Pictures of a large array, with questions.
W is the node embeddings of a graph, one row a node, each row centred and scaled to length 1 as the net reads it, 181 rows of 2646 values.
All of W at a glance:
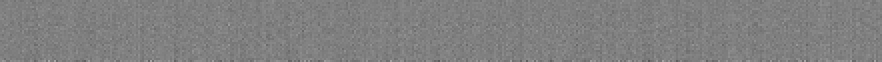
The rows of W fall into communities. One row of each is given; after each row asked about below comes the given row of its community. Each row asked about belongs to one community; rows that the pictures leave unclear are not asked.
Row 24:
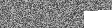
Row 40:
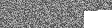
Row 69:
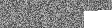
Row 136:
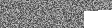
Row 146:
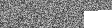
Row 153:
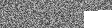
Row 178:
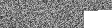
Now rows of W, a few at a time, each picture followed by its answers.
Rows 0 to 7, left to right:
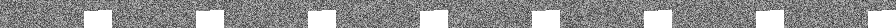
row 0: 136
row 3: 153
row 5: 146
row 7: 153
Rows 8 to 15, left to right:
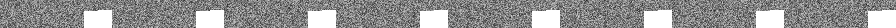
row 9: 146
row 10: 24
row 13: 178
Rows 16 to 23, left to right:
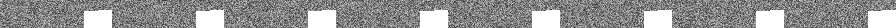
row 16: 146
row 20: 153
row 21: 24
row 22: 146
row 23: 136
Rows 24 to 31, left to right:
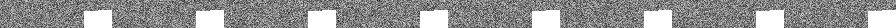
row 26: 146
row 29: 153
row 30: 178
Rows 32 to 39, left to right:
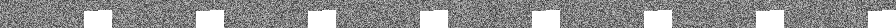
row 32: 136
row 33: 40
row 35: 136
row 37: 136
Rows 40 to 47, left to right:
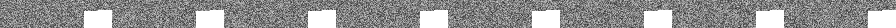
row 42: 40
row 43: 146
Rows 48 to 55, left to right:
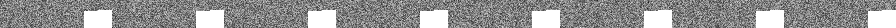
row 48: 40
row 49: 69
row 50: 136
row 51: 40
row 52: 136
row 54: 40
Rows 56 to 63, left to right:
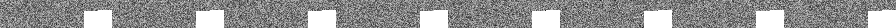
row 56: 40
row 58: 153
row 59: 24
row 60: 146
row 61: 24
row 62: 153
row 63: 40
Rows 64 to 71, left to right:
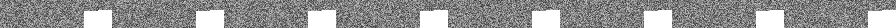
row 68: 40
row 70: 24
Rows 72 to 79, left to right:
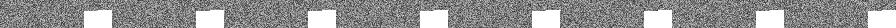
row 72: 40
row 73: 136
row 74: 136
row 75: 136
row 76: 136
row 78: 24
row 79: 153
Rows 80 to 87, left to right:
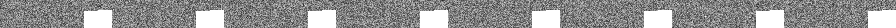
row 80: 40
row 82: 153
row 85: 69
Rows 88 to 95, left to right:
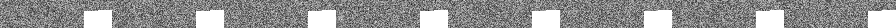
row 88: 146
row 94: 153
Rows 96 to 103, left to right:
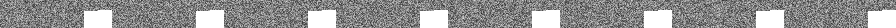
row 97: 40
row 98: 136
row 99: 24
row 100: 24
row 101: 153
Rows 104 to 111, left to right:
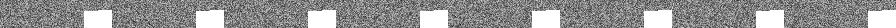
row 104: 69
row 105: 136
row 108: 178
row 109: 69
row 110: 136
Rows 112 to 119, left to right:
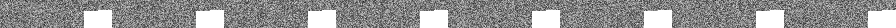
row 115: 153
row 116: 40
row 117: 40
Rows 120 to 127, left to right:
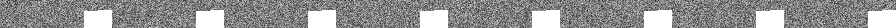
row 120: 153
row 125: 40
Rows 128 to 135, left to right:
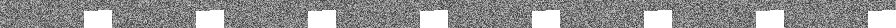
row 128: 69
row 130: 146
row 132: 136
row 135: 136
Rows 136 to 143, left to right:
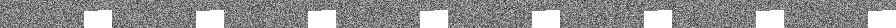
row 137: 178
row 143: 136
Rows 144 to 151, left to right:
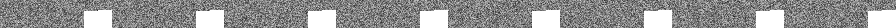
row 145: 40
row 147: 146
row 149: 136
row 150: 153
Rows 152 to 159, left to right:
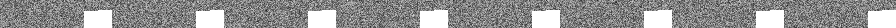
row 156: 153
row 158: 40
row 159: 146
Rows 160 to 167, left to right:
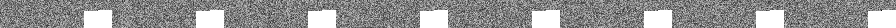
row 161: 40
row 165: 146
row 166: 24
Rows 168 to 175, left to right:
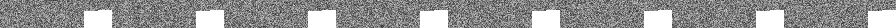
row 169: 153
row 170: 69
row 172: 40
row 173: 153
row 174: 178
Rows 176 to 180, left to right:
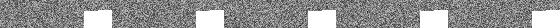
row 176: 153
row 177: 24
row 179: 153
